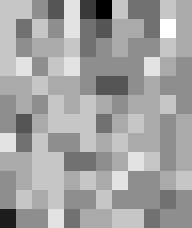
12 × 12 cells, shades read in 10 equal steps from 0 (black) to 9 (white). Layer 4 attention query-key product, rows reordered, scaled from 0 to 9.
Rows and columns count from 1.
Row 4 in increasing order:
5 5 5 5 5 5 6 7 7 8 8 8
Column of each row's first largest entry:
5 11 1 2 3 4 4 1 9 8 2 4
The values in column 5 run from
4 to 8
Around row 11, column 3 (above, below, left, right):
7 5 7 7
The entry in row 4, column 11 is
6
